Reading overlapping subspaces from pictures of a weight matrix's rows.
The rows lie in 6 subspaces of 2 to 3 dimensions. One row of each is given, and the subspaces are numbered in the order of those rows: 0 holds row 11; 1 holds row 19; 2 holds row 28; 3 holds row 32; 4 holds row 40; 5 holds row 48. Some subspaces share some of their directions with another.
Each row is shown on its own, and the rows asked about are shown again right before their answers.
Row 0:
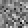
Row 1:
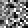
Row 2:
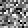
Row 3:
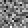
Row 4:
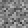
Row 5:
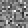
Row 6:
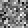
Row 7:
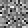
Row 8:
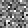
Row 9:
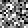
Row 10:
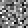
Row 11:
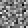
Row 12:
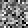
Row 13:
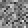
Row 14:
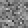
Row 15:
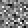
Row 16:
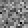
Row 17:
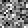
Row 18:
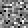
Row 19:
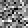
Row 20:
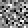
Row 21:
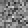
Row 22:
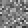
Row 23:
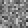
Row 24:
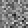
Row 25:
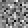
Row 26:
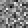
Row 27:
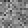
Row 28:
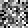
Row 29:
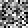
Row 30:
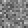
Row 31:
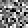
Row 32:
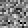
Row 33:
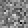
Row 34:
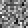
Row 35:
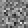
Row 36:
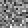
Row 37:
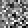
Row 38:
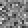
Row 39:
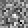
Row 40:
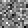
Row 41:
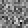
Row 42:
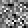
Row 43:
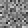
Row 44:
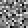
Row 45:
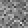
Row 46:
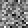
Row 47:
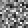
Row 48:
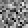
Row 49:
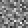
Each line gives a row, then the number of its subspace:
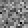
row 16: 5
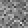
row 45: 4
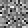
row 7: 3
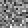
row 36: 0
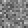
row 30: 4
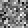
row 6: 2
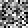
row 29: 2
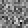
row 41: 0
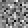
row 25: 5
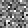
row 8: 1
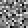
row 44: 0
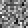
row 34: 0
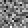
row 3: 0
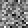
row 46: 2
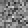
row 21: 1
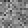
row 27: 4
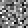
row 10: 0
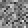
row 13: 5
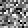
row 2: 3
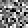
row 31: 5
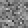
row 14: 1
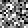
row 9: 4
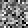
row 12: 2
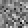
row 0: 1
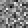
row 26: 5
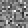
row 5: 1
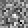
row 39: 3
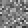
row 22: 3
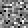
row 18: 5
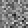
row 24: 2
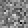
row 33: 3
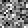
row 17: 4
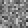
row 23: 0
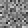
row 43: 3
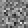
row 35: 3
